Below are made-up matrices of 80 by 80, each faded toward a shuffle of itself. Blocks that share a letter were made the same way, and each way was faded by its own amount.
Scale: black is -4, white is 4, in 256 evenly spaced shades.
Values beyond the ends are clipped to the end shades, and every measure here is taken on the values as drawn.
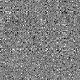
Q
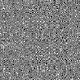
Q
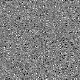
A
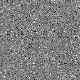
A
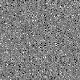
A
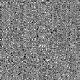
Q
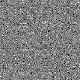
A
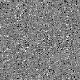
A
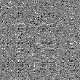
Q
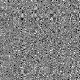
Q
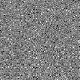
Q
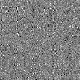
A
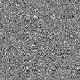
Q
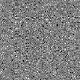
Q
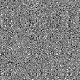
Q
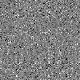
A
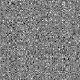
Q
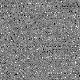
A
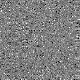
A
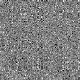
Q
